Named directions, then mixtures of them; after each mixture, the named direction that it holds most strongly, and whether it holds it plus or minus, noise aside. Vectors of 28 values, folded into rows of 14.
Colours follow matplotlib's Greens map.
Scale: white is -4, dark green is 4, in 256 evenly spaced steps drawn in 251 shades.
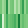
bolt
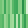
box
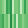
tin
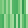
box, plus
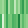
bolt, plus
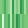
tin, minus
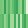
box, plus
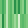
bolt, minus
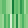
tin, minus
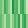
box, plus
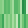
box, plus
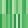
tin, plus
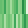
box, plus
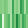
tin, minus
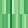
tin, plus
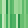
bolt, plus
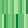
box, minus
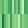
bolt, minus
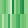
tin, minus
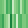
tin, plus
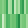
bolt, plus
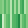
bolt, plus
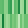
bolt, minus
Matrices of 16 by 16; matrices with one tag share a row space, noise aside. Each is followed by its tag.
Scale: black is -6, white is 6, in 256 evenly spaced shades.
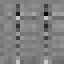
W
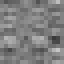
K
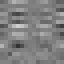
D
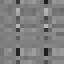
W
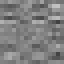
K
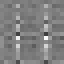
W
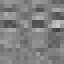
K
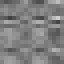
K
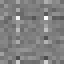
W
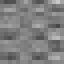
K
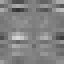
D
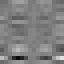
D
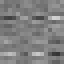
K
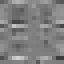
D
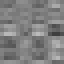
K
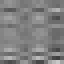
K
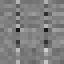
W
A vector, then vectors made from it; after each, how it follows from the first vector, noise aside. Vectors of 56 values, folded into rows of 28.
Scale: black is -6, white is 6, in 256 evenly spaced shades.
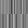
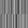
reversed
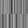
copied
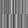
negated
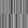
copied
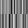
scaled up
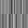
copied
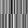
scaled up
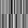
scaled up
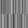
negated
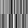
scaled up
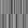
copied
